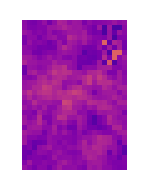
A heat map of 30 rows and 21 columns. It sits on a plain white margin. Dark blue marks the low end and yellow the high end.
In the top right lies a patch that is rougher than the rest. On average the colour sits 30% of the way up the scale. Values change most from cell to cell in the top right. No overall slope runs across the table. No regular stripes run through it.
